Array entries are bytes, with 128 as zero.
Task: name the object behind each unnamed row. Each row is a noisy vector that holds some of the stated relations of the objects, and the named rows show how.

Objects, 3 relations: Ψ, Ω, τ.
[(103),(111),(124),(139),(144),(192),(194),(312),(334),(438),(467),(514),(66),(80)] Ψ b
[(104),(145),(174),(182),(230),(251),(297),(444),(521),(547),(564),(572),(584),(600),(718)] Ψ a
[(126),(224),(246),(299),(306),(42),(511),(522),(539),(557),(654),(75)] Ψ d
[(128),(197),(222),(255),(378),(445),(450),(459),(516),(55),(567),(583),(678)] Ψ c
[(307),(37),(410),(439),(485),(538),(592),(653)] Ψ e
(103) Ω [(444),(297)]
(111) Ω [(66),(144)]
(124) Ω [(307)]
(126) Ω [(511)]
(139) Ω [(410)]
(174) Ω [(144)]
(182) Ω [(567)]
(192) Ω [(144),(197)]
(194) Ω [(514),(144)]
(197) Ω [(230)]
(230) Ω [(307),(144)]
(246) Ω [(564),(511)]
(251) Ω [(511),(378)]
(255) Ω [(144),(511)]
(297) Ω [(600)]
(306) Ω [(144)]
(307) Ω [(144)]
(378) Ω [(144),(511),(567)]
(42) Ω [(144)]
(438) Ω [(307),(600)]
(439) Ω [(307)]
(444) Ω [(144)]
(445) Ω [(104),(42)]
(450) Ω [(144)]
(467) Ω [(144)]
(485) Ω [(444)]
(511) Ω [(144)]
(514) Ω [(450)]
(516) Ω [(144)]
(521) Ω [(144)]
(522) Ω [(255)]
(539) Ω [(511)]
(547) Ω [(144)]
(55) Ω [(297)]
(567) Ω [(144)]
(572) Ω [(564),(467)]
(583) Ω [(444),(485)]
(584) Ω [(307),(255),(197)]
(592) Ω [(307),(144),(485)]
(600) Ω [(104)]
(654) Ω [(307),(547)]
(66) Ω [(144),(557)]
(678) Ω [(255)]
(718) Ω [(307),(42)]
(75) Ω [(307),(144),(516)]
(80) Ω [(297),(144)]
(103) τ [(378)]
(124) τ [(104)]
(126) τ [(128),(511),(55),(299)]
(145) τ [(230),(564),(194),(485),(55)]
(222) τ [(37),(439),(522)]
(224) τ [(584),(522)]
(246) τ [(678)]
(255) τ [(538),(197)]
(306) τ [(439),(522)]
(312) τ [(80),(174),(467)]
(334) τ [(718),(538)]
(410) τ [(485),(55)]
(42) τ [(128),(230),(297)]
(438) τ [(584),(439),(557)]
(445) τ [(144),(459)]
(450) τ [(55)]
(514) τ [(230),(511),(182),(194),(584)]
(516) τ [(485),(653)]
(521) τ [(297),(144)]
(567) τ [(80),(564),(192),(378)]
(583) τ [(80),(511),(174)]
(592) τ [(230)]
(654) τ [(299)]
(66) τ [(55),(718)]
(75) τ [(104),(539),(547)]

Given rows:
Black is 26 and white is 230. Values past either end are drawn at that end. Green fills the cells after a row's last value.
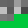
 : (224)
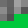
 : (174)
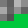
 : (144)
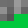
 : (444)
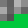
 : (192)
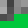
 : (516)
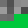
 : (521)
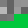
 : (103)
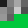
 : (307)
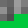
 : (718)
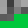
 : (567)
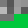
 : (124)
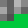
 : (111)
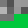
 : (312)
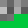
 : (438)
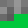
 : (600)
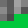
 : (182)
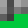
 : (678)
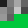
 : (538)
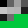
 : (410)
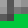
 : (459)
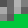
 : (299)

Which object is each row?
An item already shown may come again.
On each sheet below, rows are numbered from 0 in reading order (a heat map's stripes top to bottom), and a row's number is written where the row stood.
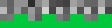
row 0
(103)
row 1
(439)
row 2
(126)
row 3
(306)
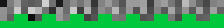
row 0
(485)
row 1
(139)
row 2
(592)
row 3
(450)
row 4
(312)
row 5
(255)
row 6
(467)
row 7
(145)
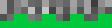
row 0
(445)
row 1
(306)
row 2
(584)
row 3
(567)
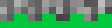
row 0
(80)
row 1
(230)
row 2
(55)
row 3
(539)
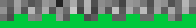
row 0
(584)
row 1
(42)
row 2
(37)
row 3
(222)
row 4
(66)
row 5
(334)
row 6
(299)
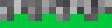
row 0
(522)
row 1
(547)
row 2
(246)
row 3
(567)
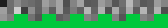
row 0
(592)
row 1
(230)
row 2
(583)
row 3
(75)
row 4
(557)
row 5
(75)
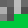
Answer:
(522)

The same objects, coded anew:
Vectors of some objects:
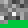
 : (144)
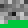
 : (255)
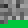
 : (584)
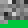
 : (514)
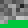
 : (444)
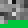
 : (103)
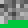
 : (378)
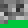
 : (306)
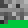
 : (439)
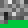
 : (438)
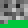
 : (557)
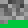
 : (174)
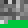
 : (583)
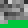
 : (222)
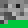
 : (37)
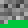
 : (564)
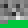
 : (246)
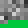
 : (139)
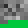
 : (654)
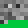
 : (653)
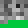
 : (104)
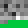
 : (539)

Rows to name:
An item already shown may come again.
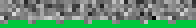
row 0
(139)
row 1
(547)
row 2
(306)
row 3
(145)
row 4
(312)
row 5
(485)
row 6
(139)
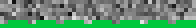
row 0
(103)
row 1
(485)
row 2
(126)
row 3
(55)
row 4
(718)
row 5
(583)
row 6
(511)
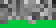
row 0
(230)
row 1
(334)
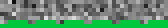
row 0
(103)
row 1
(522)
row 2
(75)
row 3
(42)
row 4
(592)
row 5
(299)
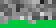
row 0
(521)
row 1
(66)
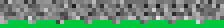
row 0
(445)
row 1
(678)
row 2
(410)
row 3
(145)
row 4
(145)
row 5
(224)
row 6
(224)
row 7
(567)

